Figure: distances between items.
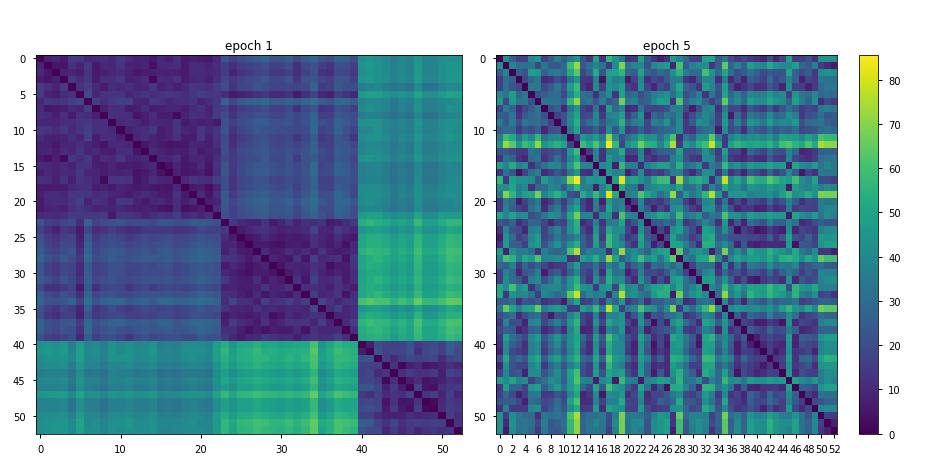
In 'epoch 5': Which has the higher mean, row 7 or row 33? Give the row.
33
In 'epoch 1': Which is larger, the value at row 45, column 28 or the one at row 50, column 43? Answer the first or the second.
the first
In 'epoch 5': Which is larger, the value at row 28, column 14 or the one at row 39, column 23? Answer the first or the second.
the first
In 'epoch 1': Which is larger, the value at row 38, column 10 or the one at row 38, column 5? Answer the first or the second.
the first
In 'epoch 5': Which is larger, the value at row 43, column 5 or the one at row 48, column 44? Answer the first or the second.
the first
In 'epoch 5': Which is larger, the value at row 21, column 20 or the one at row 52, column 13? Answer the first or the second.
the second
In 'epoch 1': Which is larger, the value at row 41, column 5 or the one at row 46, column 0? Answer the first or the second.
the first
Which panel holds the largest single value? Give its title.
epoch 5
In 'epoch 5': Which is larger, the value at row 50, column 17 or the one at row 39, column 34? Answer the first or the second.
the second
